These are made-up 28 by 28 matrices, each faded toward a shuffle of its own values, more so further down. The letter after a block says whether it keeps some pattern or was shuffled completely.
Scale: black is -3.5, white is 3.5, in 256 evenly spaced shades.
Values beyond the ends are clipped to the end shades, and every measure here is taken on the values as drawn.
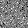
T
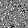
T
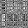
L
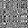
L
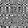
L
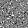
T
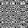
L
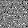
T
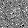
T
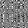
L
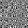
L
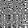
L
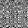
L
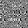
L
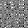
L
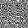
L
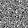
T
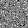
T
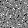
T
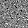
T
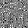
L
